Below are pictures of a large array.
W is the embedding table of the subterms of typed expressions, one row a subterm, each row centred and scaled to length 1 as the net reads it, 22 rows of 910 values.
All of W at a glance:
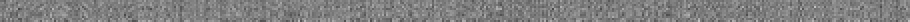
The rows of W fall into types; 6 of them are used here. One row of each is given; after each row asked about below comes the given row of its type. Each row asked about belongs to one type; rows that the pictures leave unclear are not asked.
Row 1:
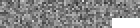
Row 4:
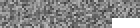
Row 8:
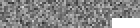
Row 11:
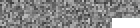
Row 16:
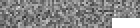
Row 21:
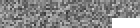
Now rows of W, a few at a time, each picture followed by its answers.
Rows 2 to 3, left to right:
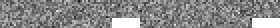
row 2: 11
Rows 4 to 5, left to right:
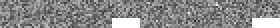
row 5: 11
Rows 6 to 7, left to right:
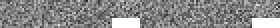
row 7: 16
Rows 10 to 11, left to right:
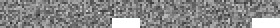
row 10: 4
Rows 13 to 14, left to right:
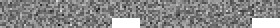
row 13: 4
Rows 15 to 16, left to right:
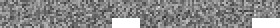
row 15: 4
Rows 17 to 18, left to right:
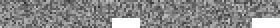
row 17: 21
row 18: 11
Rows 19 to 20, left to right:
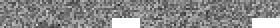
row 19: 8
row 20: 21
